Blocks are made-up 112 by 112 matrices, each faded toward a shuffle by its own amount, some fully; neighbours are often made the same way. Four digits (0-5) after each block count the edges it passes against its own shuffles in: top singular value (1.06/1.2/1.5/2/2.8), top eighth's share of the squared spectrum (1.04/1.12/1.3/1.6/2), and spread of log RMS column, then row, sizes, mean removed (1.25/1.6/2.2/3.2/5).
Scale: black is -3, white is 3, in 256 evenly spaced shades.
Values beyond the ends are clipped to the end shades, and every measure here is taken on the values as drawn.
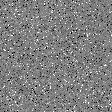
0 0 0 0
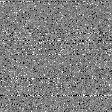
2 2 0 3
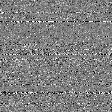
2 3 0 4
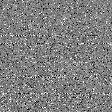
1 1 0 2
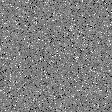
0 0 0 0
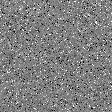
0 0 0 0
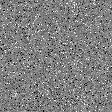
0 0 0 0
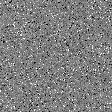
0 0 0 0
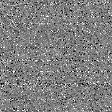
1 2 1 3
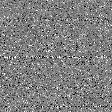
1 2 0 3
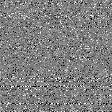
2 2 0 3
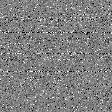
2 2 0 3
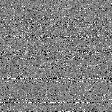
2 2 0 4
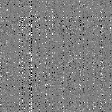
3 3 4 2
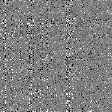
2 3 3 2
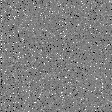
2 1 1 0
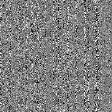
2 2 4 0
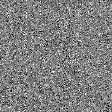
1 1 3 0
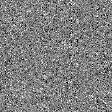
1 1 3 0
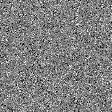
0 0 2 0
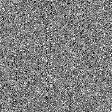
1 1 3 0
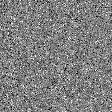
0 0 1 0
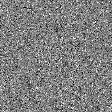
0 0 2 0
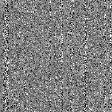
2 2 4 0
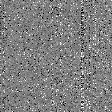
3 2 3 0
